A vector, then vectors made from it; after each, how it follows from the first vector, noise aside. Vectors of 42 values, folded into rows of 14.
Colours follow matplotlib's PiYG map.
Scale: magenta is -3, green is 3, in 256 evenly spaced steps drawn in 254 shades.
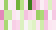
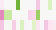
partly zeroed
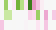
partly zeroed
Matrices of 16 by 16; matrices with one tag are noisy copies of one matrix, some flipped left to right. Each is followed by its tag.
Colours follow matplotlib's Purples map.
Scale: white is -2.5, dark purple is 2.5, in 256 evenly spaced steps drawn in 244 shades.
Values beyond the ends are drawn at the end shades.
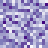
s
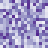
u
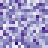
s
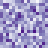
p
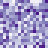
p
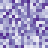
u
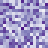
s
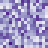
u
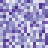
p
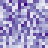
u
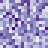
u
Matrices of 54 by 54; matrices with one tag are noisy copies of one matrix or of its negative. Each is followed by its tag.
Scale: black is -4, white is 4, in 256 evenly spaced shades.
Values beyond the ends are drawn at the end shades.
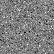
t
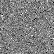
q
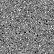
t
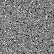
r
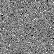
q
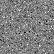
t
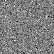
r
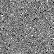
q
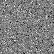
r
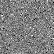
q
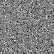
r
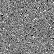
q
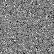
r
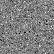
t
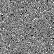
q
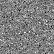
t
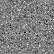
t
